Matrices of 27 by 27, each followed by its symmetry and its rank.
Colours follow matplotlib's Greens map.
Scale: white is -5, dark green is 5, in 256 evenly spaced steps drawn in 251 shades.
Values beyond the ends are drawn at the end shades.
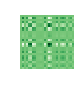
symmetric, rank one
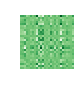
neither, rank two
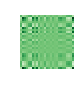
symmetric, rank one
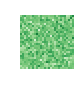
neither, full rank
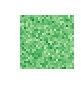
neither, full rank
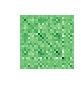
symmetric, rank five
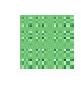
symmetric, rank one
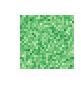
neither, full rank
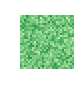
neither, full rank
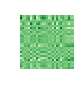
neither, rank two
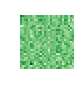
neither, rank five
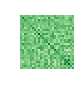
symmetric, rank five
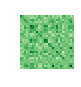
symmetric, rank five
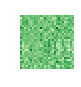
neither, rank five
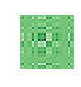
symmetric, rank one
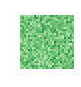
neither, full rank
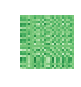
neither, rank two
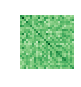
symmetric, rank five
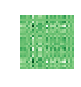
neither, rank two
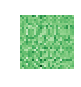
neither, rank five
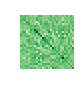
symmetric, rank five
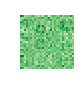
neither, rank five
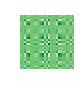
symmetric, rank one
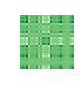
symmetric, rank one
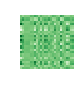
neither, rank two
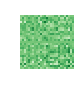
neither, rank five
